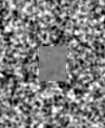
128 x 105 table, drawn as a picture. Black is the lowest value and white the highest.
In the centre lies a patch that is calmer than the rest. The texture is blotchy. The halves do not mirror each other. The values follow a bell shape. The centre is the smoothest part. There are no regular stripes. On average the colour sits 50% of the way up the scale.
